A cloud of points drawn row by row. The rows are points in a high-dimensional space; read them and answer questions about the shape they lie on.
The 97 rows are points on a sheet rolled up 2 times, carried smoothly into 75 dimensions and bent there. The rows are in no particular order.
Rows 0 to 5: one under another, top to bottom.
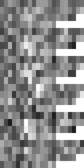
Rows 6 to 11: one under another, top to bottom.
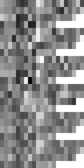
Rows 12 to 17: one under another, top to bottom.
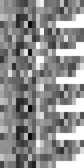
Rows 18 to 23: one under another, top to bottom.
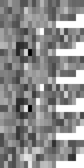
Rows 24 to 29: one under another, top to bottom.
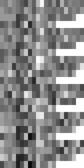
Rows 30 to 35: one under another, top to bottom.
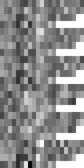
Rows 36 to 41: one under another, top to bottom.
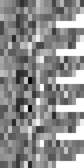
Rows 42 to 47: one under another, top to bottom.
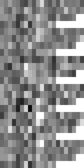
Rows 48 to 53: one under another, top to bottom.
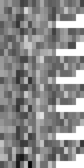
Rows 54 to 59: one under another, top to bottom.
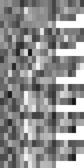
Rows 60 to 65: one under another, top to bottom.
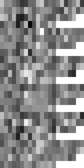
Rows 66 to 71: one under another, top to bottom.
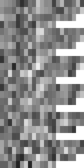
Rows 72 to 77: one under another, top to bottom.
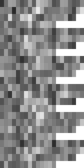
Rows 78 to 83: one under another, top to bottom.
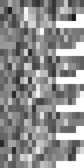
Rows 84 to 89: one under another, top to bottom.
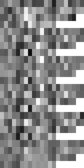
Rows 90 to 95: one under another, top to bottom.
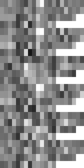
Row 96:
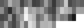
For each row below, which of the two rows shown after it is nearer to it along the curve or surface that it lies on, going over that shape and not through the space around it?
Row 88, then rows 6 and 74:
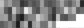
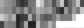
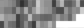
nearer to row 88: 6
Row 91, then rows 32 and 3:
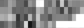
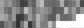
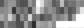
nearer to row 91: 3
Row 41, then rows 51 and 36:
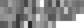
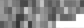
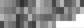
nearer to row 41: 51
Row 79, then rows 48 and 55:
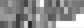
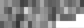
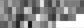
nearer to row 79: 48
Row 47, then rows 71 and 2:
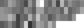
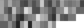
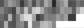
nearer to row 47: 71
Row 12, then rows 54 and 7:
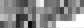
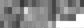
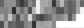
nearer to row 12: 7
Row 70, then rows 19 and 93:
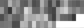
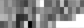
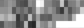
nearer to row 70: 19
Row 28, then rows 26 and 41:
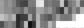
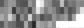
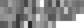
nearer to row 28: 26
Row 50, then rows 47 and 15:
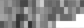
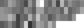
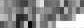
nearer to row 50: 47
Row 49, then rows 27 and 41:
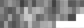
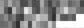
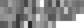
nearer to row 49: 27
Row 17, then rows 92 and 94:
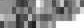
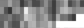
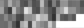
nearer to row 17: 94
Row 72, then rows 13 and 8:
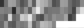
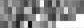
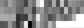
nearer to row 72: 8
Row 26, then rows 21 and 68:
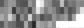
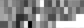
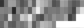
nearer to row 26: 68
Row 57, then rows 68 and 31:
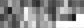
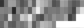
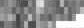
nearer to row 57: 68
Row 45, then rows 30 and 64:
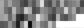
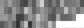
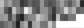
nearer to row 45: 64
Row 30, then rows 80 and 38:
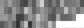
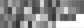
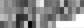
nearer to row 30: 80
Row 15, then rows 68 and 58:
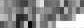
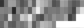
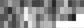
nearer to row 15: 68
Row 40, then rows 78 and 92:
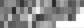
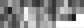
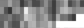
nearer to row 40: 78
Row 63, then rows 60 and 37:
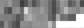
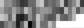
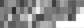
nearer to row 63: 60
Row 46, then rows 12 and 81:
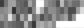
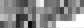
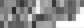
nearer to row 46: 81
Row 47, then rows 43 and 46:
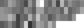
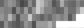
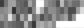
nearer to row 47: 43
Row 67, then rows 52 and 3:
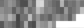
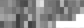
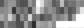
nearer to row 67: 52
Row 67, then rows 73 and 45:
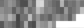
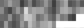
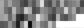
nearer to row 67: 73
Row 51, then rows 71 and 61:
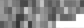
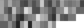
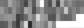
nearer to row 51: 61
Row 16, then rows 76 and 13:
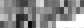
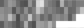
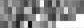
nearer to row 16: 13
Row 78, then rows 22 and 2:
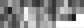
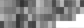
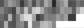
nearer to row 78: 2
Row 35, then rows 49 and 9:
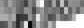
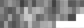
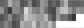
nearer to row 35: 9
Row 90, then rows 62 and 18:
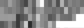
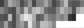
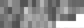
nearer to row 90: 18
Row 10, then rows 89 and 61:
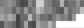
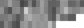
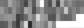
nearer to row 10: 61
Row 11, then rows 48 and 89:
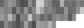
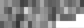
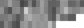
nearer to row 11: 48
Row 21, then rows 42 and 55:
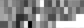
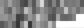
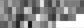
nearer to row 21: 55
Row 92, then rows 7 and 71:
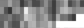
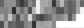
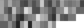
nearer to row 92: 71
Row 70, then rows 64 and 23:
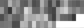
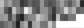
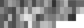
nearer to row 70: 64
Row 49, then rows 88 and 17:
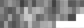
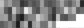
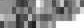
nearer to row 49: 88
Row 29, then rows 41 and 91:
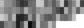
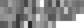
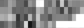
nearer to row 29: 91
